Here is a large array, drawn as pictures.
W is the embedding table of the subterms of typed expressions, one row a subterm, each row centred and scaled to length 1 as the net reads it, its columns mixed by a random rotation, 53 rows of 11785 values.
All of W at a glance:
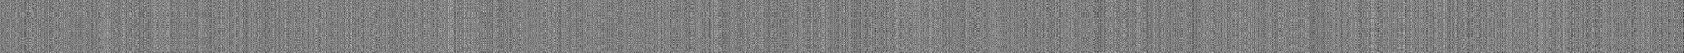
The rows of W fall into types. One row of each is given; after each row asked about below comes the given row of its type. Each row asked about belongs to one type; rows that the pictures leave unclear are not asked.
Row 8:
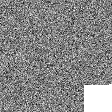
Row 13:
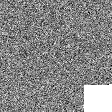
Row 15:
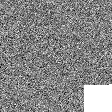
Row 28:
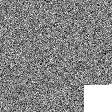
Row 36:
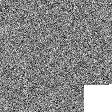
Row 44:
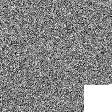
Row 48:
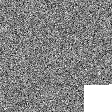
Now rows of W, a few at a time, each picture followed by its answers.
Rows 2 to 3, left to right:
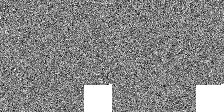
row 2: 36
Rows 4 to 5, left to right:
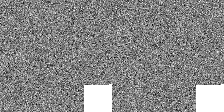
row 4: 8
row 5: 36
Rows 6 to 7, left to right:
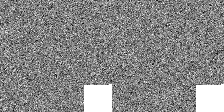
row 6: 15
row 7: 28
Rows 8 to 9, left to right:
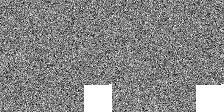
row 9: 8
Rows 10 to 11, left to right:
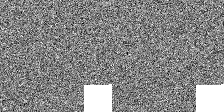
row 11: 44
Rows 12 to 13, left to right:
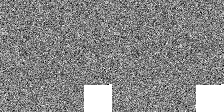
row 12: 13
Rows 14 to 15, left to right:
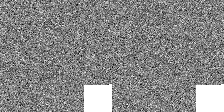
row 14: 13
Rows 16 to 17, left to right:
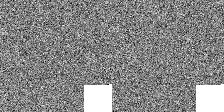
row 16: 13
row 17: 48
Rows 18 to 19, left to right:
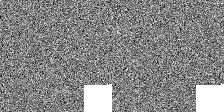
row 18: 28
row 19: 36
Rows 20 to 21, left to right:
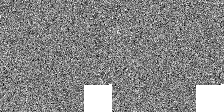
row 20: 8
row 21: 36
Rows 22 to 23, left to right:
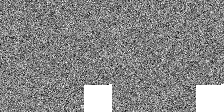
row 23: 28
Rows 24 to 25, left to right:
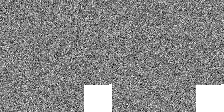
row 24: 8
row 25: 15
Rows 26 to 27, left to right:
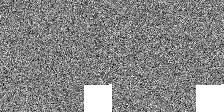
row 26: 8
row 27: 15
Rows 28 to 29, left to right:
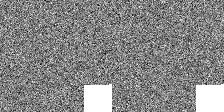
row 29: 15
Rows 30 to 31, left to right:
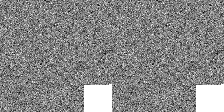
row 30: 28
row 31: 28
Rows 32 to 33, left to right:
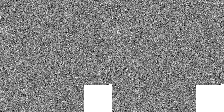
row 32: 48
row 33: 36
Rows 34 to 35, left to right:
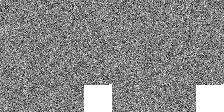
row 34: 36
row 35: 8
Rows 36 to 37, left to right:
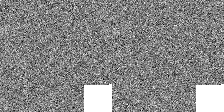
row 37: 15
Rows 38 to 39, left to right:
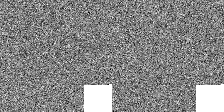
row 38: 13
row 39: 48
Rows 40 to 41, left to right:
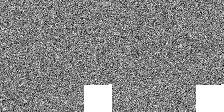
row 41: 13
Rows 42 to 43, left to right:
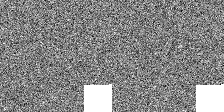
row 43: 13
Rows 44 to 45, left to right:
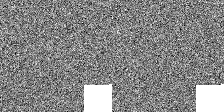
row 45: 36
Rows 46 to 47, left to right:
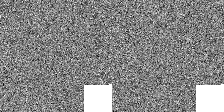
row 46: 8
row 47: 48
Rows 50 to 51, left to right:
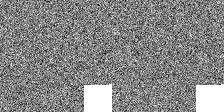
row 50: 28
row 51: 13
